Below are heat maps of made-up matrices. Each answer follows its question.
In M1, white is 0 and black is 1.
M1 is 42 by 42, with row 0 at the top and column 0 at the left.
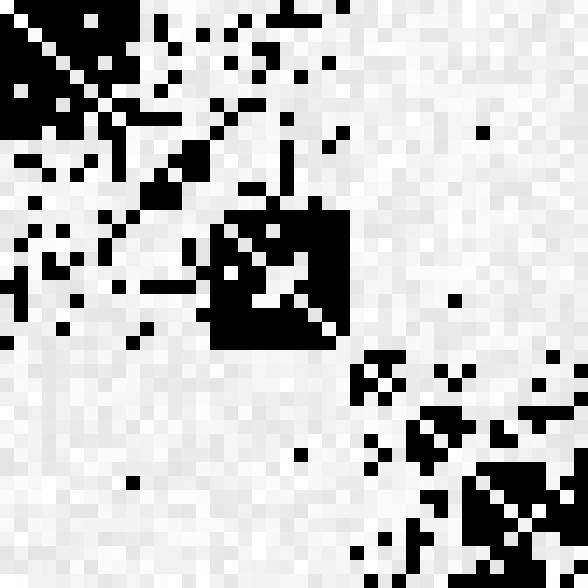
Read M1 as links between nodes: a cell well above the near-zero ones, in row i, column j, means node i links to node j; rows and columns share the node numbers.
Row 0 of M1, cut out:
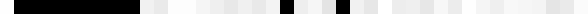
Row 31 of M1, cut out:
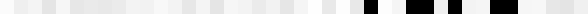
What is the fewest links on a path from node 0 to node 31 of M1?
4
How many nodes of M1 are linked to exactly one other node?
0
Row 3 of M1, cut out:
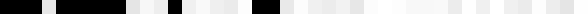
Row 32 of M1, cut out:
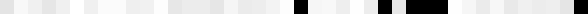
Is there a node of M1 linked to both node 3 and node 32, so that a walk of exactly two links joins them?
no
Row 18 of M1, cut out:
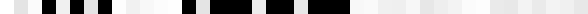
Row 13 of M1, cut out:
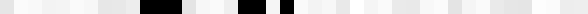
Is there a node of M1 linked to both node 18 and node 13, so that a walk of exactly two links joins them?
yes
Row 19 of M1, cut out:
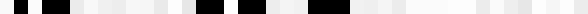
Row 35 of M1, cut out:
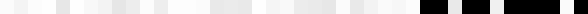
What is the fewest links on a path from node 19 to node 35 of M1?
4
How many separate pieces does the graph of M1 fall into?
1
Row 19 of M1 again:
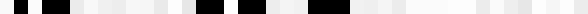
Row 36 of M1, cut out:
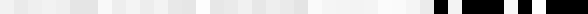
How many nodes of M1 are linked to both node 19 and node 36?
0
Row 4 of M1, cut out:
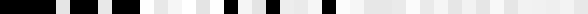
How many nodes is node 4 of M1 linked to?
11
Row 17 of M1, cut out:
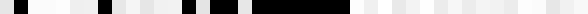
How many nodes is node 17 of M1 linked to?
12
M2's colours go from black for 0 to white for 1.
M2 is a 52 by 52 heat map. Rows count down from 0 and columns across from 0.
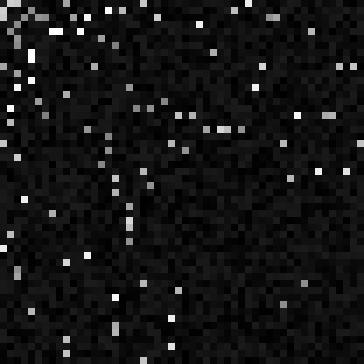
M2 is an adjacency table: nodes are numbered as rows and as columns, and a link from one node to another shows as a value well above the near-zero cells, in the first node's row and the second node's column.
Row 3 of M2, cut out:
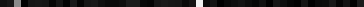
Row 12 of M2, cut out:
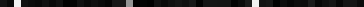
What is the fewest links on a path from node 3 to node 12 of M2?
2
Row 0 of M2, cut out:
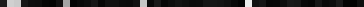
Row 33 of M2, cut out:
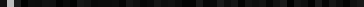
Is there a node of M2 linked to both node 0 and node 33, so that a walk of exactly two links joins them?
yes
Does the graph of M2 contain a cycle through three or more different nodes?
no
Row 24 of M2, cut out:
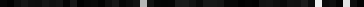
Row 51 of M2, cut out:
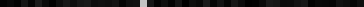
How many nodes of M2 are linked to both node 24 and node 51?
1
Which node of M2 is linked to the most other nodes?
node 2
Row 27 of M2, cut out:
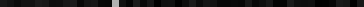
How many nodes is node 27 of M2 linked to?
1
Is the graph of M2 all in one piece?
yes
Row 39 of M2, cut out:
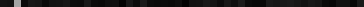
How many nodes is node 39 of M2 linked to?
1
